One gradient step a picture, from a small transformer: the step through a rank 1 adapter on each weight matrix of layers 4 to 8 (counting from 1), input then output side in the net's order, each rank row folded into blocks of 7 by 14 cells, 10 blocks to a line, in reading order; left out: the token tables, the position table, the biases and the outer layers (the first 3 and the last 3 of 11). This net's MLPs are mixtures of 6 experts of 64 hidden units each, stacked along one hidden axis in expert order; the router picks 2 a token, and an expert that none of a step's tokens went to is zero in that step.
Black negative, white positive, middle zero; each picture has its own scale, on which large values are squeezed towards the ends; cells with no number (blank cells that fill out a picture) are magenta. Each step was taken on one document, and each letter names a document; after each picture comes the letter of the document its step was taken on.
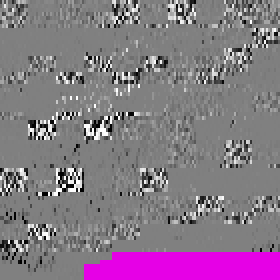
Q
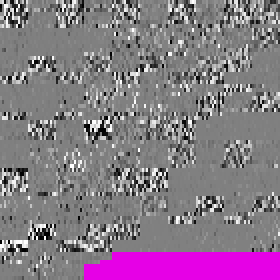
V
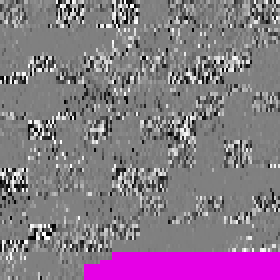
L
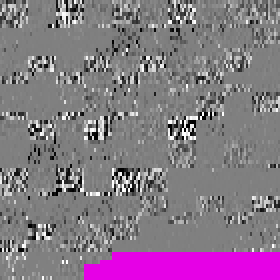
L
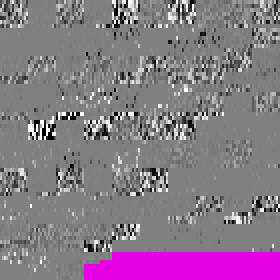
Q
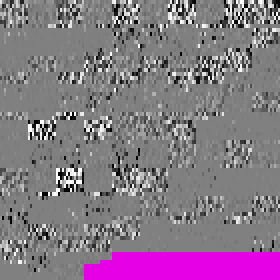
Q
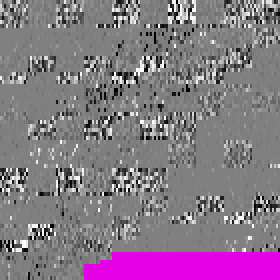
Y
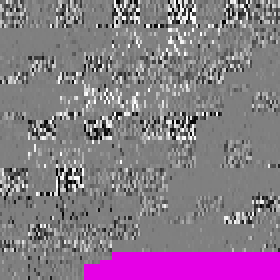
Y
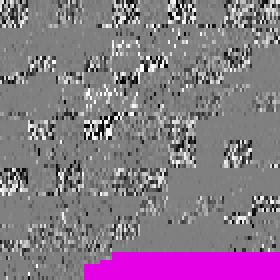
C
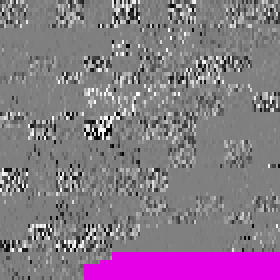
C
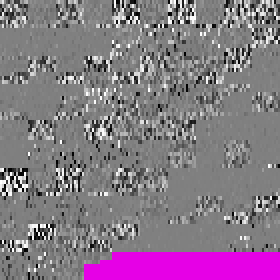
Y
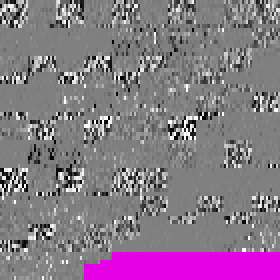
L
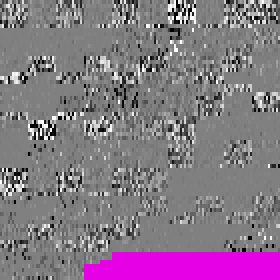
Y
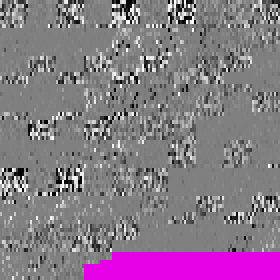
C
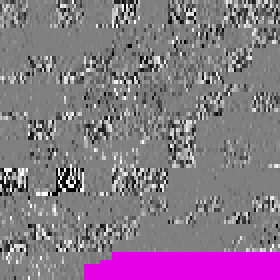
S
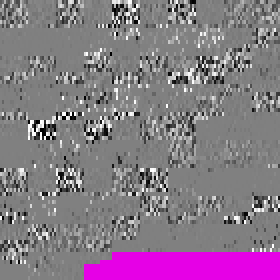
Q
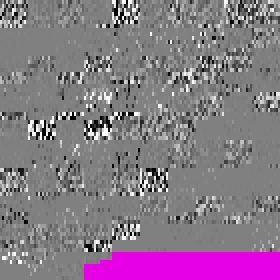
Q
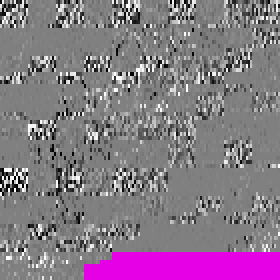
L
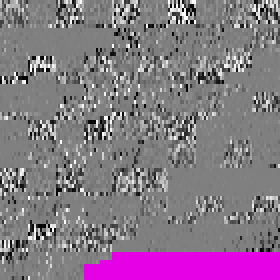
S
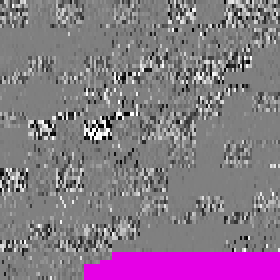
Y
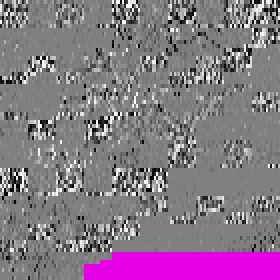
L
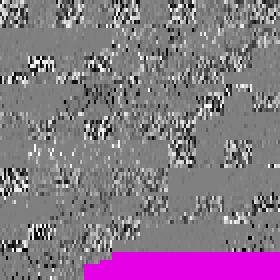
C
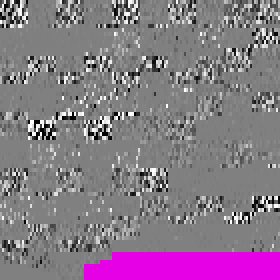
Q
